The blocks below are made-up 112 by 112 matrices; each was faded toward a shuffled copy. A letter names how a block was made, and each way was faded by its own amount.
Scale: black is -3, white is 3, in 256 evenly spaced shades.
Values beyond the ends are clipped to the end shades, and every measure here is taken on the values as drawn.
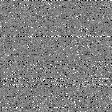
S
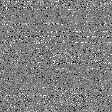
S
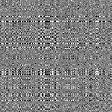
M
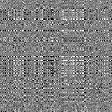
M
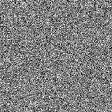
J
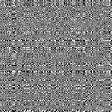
M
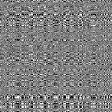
M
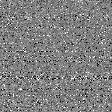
S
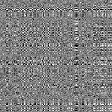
M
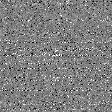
S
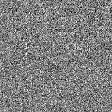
J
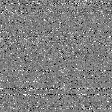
S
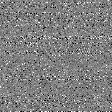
S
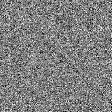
J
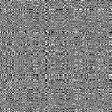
M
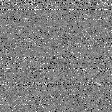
S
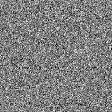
J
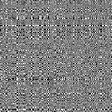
M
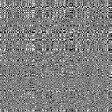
M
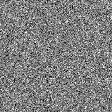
J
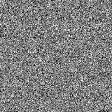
J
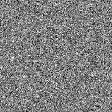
J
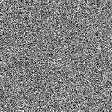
J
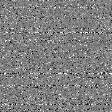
S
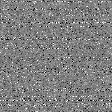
S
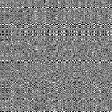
M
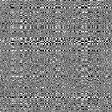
M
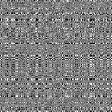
M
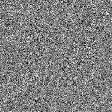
J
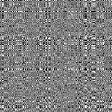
M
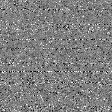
S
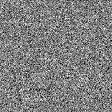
J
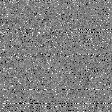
S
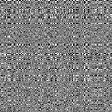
M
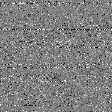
S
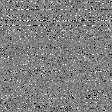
S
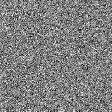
J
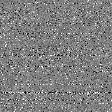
S
